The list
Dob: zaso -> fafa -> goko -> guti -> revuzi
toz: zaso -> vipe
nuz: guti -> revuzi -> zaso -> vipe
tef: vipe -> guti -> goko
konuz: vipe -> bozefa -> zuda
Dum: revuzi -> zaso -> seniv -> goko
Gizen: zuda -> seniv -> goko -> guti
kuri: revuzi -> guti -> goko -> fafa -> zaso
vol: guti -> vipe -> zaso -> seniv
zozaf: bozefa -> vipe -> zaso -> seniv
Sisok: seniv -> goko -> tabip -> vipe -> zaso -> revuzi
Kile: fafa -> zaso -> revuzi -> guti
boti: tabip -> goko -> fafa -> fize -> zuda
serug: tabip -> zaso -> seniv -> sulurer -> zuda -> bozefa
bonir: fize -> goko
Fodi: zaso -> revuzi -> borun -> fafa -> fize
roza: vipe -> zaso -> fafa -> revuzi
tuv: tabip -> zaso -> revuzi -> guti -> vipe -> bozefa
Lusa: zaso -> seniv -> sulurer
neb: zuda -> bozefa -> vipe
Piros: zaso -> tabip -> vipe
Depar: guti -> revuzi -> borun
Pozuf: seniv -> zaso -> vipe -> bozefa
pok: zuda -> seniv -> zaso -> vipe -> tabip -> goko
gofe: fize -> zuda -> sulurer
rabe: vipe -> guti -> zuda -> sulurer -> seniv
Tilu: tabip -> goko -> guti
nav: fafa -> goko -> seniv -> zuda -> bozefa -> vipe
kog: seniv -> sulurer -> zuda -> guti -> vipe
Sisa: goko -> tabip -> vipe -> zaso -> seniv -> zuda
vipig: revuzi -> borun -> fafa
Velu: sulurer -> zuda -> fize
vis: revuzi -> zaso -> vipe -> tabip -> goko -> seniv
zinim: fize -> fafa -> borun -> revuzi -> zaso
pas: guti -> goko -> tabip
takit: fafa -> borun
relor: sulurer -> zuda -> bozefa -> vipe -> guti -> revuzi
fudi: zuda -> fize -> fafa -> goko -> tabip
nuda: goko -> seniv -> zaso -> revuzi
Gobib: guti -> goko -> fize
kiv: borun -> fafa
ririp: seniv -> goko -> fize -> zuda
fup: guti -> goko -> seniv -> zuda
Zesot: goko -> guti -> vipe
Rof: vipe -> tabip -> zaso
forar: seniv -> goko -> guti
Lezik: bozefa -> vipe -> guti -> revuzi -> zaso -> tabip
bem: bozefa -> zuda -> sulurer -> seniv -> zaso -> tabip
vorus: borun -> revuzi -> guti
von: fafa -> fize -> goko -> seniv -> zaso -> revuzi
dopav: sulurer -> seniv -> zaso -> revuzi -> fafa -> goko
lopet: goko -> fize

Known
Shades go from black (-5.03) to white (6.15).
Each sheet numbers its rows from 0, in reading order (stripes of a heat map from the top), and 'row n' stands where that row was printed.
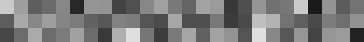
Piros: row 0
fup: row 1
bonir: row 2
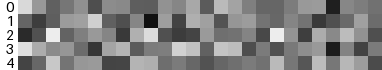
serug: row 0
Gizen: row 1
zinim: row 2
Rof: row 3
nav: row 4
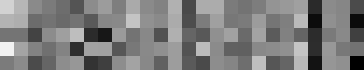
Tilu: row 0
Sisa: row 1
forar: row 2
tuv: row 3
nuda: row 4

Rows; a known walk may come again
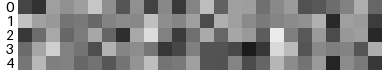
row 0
fudi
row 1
boti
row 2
bonir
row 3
Depar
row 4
Zesot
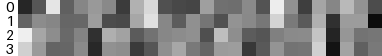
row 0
zinim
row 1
lopet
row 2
tuv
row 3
Piros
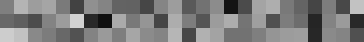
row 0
vol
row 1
ririp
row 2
Tilu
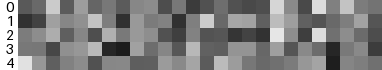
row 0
Kile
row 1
gofe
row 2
kuri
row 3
forar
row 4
serug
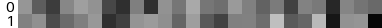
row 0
Pozuf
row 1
nuda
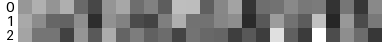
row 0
tef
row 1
toz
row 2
Dum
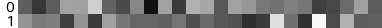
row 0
Gizen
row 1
Fodi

